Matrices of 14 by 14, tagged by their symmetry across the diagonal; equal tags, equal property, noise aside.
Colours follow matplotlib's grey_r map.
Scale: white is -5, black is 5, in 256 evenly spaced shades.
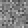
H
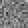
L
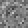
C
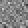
C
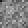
C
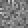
C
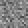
L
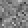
H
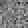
L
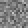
L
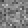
L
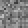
H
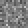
C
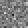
L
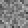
C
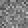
C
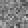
H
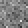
C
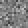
H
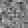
H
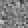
H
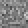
L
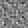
H
